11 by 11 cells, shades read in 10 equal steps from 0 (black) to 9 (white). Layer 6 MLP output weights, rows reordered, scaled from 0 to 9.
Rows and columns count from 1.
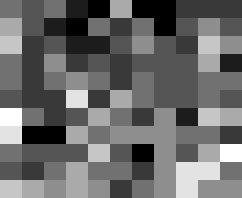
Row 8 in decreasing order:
8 6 5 5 5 4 4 4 2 0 0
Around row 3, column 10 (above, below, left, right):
5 6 2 5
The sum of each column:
59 29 33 41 40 39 33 37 40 58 44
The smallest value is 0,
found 8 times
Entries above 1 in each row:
7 8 9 10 11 11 10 9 10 11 11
